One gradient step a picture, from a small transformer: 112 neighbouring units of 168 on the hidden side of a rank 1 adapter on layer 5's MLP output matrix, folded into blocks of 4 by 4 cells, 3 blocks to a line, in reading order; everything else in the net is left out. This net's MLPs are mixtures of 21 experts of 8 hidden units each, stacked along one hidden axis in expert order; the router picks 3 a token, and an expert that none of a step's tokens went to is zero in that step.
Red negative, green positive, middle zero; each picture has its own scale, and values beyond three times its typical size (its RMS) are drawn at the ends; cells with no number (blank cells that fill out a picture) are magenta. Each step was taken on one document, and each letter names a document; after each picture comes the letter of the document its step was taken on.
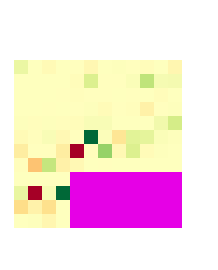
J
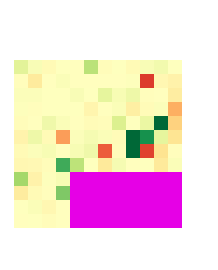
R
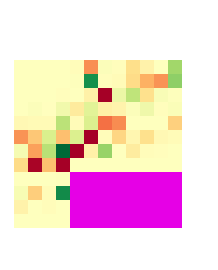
J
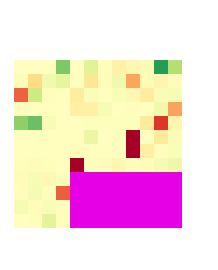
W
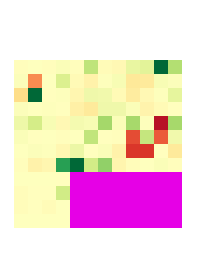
W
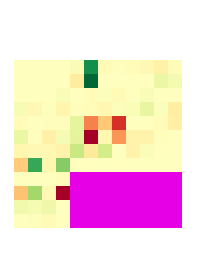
J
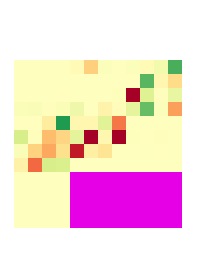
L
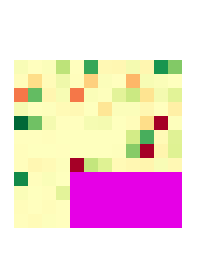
W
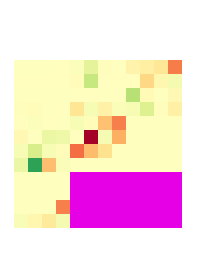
L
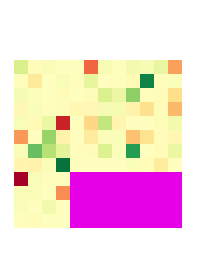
R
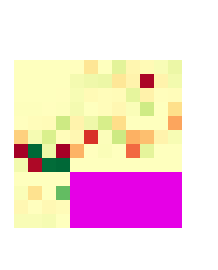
J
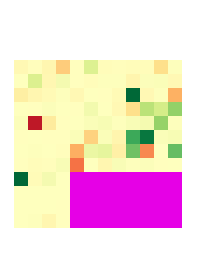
W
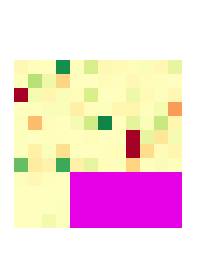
W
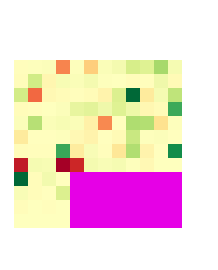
W
